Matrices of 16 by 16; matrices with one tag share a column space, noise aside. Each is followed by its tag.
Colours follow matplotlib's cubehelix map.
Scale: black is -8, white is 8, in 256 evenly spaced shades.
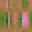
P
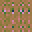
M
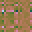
M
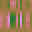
P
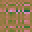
M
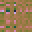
M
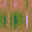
P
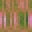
P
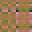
M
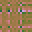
M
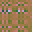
M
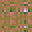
M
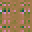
M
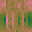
P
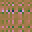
M
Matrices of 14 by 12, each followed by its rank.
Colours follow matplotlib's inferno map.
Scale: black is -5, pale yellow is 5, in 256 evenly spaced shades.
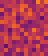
full rank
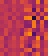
two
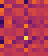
two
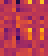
two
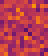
full rank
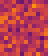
full rank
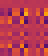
one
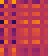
one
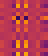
one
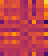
two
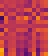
two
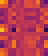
two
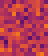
full rank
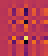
one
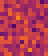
full rank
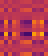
one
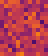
full rank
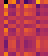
one
